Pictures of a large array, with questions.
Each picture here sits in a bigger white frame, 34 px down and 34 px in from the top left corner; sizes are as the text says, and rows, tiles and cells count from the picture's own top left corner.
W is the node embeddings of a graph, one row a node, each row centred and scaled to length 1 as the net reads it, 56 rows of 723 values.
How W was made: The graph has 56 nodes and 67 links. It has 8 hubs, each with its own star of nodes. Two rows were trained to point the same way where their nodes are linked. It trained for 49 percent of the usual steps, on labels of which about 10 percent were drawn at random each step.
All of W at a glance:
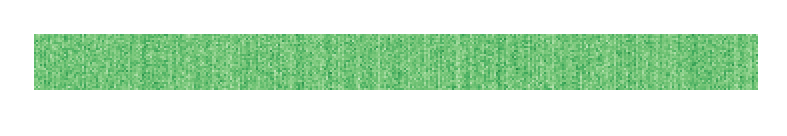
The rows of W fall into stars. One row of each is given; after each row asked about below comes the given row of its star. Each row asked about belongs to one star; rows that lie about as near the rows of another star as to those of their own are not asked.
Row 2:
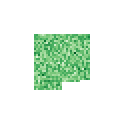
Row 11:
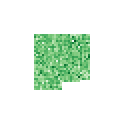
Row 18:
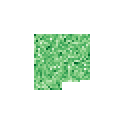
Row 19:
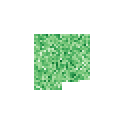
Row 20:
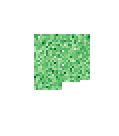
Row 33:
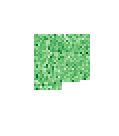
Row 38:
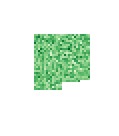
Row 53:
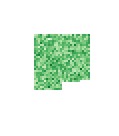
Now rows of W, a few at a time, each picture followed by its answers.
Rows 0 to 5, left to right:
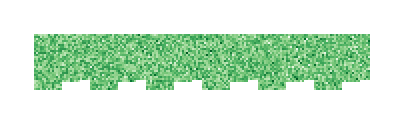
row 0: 33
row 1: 19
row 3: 53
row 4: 18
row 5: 11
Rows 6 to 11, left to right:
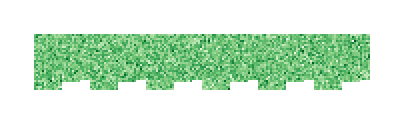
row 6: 38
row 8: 18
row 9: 18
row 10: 38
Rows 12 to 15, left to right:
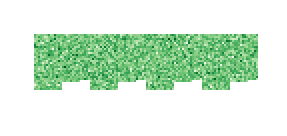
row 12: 33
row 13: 38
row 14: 2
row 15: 2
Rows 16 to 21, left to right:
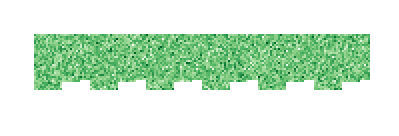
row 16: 18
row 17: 53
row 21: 18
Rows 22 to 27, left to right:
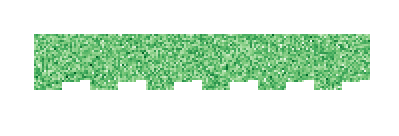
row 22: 19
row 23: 11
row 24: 20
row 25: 19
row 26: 19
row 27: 33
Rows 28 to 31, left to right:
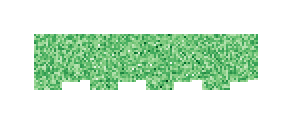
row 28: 18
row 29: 2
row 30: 53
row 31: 53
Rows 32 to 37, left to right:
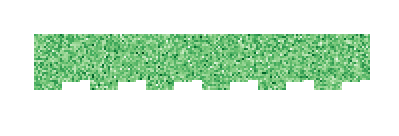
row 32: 2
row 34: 20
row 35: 38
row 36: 2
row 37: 18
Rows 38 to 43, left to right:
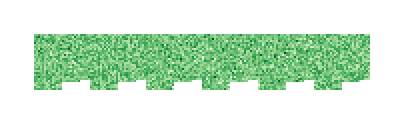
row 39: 38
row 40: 19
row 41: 38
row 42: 20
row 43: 19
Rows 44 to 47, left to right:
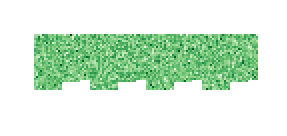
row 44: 11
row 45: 19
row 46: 20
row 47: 18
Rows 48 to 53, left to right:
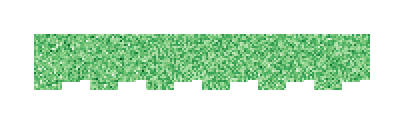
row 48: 19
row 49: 33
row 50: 11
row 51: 2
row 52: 2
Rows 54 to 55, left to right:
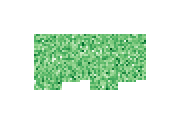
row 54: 38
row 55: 11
